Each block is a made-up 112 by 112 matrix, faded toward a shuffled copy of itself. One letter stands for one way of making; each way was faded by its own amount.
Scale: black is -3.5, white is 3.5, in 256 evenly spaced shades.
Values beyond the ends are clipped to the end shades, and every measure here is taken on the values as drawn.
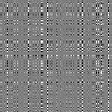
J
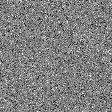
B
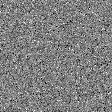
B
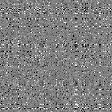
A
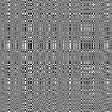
J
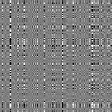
J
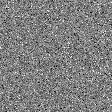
B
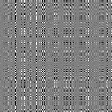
J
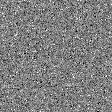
B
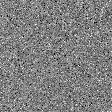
B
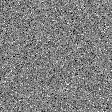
B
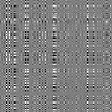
J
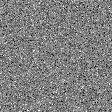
B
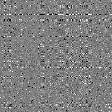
A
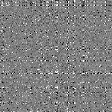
A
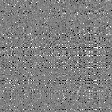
A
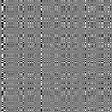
J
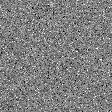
B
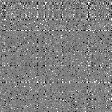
A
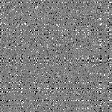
A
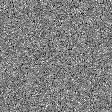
B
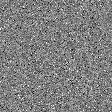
B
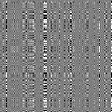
J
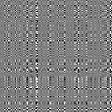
J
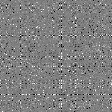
A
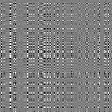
J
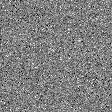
B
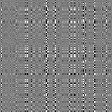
J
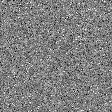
B
